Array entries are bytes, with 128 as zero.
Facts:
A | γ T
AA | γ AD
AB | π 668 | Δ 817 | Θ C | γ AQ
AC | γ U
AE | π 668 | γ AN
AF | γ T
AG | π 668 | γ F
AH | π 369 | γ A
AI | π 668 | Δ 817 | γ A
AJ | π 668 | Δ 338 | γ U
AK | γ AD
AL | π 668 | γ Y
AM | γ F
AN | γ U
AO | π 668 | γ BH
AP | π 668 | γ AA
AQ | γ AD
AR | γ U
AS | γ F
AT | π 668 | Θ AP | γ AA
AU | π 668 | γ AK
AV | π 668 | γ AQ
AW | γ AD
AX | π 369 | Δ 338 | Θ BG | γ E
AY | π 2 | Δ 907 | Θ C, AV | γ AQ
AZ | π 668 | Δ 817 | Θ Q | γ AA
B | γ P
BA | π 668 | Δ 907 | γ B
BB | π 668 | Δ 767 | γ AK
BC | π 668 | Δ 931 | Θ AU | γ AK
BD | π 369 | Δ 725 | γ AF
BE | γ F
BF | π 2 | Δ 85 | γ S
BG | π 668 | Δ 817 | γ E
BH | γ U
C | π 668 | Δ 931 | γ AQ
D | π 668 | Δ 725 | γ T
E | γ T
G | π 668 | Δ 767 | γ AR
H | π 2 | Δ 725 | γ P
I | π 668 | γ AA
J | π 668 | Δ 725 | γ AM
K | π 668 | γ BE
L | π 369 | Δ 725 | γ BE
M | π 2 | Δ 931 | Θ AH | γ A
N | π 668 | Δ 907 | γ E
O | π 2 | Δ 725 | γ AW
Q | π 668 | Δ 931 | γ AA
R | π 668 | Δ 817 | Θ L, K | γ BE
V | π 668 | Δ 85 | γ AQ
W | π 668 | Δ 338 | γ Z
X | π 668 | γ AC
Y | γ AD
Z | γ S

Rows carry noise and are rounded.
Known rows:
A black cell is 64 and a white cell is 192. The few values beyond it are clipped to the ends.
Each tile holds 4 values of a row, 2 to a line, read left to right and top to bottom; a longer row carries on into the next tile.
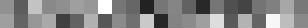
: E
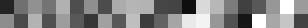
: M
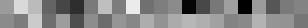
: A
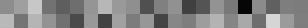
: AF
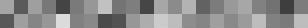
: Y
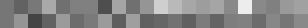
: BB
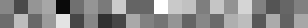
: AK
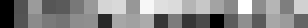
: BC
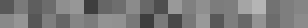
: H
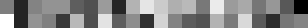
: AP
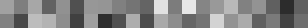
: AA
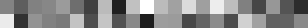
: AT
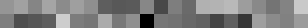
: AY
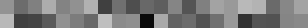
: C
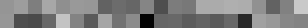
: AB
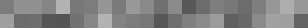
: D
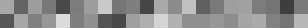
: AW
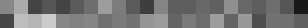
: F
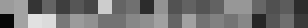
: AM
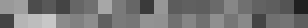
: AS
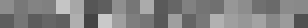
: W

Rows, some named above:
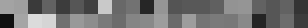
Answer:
AM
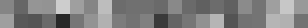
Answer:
N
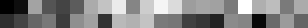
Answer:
AU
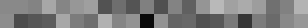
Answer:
V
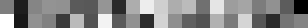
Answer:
AP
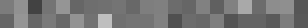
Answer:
AG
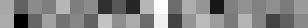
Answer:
Q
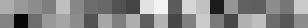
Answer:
AZ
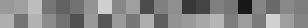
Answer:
T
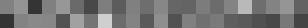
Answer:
J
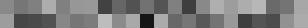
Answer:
AV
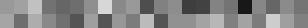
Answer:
T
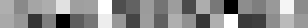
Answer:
BG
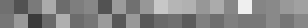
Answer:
BB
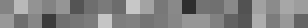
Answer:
AI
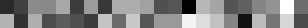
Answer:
AH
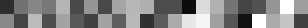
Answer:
M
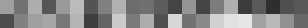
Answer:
Z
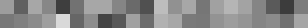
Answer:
AD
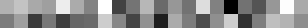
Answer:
AX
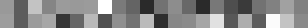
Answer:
E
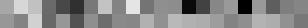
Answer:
A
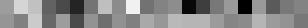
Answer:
A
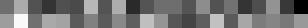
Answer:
BE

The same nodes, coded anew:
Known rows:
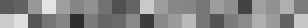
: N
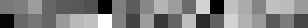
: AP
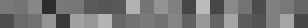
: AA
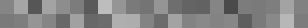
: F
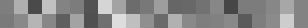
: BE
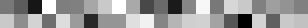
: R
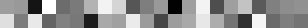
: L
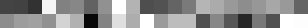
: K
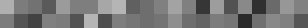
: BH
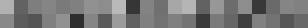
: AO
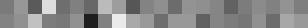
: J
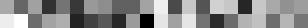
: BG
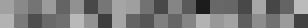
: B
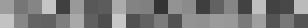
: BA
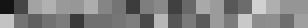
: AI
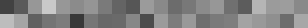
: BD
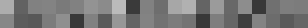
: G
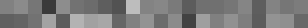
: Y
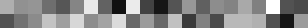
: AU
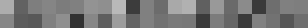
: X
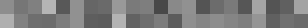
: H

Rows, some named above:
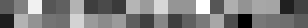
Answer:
Q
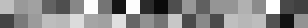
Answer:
BC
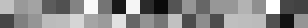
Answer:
BC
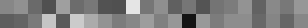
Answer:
AK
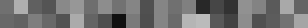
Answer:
Z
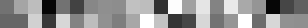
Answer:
AY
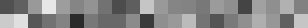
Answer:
N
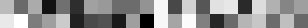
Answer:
AX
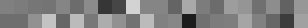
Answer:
BB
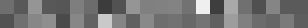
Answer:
I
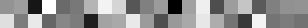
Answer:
L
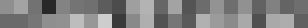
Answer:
AQ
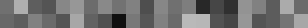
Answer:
Z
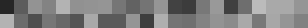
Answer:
A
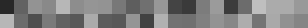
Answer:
A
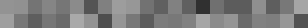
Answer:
P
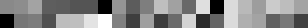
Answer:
AT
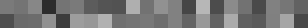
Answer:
AA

